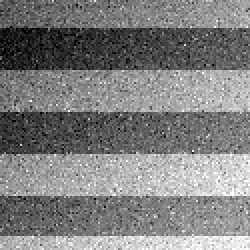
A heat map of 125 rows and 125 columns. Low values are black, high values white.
Stripes: horizontal, repeating 3 times. Slope: up to the bottom right. Ninth with the lowest average: top left. Ninth with the highest average: bottom right.
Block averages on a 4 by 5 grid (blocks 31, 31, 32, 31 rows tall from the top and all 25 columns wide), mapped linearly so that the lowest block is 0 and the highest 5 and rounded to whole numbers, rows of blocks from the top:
0 1 1 2 3 / 2 2 3 4 4 / 2 3 3 4 5 / 3 3 4 4 5
